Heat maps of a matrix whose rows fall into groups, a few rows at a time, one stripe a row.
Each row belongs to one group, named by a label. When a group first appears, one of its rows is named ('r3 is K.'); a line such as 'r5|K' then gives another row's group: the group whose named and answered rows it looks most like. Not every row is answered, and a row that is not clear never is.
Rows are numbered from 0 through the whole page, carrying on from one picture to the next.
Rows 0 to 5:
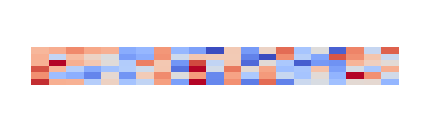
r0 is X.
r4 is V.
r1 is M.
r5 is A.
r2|A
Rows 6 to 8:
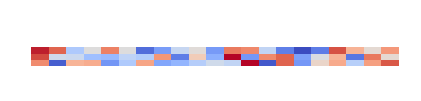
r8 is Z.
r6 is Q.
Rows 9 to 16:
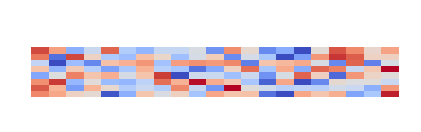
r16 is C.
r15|Q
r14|M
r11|V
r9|Q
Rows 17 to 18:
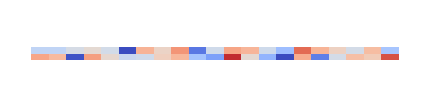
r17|C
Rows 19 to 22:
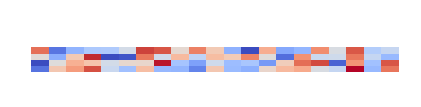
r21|X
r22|X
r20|C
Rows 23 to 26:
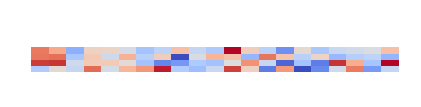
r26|M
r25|Q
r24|A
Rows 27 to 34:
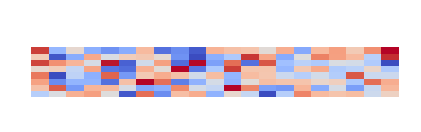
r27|Z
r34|C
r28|Z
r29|A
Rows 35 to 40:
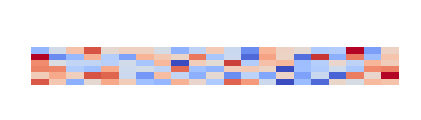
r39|X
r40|Q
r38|Q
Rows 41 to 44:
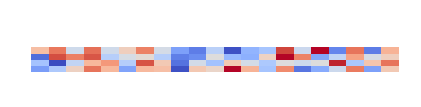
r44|M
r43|Z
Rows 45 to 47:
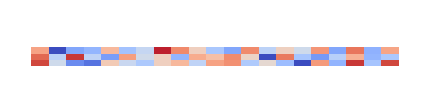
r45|V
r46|M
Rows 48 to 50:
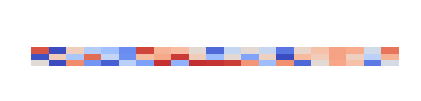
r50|M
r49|C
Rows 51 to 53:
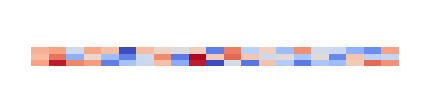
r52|A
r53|A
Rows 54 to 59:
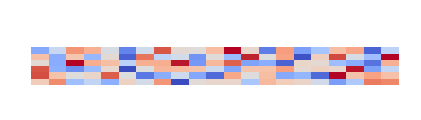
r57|V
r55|Z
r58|Q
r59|A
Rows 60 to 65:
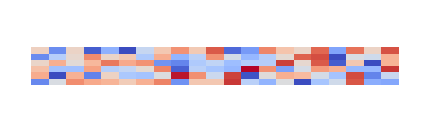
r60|V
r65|M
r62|X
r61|X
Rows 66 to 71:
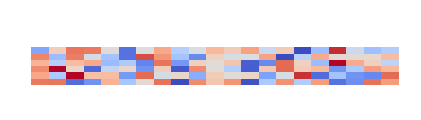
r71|A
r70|C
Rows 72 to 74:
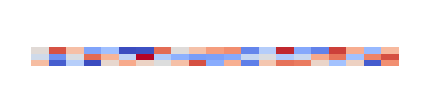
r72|M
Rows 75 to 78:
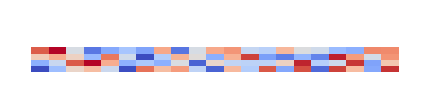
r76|Q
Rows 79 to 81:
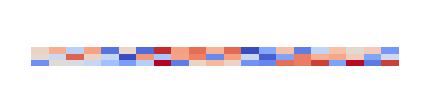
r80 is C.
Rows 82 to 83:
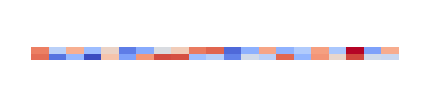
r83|V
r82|V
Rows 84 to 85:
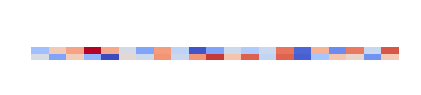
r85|M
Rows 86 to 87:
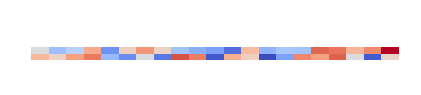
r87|C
